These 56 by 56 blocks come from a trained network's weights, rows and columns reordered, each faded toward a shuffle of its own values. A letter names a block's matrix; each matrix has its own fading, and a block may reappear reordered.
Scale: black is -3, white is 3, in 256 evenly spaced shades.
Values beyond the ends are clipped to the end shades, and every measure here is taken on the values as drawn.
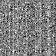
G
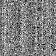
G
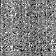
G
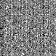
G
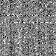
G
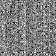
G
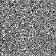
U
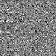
U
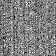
G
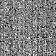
G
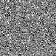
U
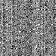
G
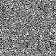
U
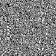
U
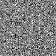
U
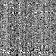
G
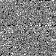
U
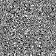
U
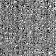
G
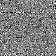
U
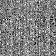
G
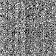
G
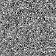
U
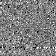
U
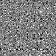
U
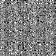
G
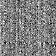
G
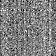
G
